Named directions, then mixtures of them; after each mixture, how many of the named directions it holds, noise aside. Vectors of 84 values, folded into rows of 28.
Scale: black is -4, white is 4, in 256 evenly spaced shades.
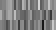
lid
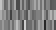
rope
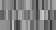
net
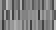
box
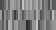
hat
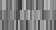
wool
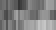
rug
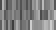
three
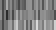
three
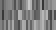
three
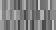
three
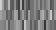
three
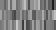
two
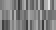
three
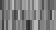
one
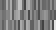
three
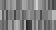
two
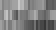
one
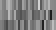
one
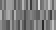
one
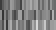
two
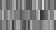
two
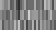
three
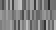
one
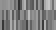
three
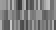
three
